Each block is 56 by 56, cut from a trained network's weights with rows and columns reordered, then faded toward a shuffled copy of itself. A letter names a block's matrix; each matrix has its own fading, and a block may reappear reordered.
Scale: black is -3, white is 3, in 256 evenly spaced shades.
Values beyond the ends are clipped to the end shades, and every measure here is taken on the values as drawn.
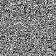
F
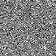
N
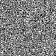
F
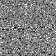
N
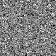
F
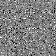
N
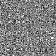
F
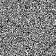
F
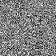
F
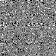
N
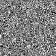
F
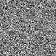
F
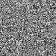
F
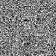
F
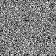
F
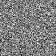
F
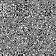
N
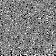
N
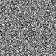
F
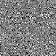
N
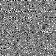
N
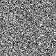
F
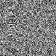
F
